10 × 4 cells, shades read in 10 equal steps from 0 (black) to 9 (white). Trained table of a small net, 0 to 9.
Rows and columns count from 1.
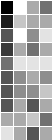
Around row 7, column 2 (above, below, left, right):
5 6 3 5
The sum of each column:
33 67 53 60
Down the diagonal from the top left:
0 7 5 6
